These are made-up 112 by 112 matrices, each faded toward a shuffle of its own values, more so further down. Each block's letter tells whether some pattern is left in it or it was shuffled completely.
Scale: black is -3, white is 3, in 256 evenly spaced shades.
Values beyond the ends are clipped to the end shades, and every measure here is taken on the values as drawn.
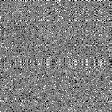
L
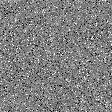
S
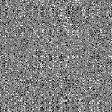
L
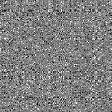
L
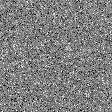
S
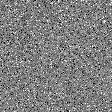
S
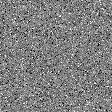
S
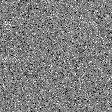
S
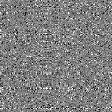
L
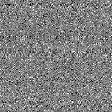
L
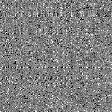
L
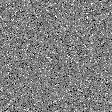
S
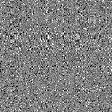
L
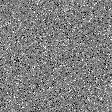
S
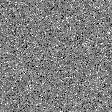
S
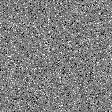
S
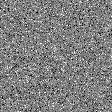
S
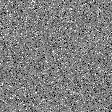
S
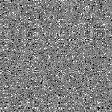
L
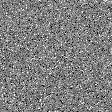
S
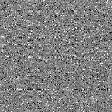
L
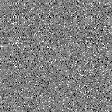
L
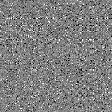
L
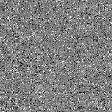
L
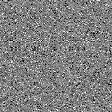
L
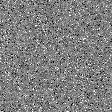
S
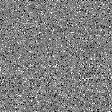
L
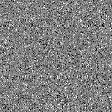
L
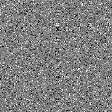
L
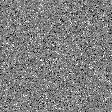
S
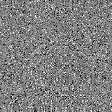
L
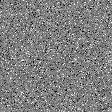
S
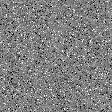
S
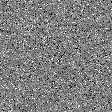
S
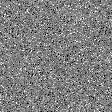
S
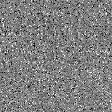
L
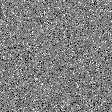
S
